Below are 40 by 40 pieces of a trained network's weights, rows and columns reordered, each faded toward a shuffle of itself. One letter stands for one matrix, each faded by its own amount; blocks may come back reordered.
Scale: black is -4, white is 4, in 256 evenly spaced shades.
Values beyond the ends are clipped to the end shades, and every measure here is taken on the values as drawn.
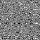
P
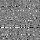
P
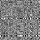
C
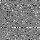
P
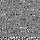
P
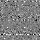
P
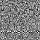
C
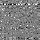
P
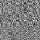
C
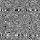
C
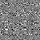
P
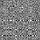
C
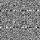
C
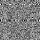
C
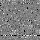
P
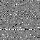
P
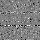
P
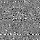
P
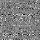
P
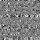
P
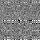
C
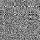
C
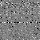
P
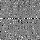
P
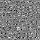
P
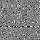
P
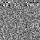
C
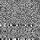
C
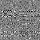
P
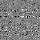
P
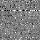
P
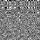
C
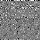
P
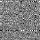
C
